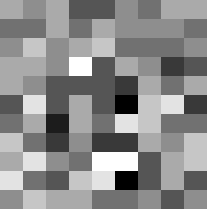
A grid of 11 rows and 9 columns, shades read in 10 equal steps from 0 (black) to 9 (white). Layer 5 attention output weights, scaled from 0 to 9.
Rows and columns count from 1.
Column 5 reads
3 6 7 3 3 3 4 2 9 8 4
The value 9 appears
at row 4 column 4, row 9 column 5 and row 9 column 6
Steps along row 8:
down down up down same up down up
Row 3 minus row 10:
-3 3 2 -1 -1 4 1 -2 2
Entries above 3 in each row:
7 9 9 6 5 4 8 6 8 5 8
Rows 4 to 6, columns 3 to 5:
5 9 3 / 3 3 3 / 3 6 3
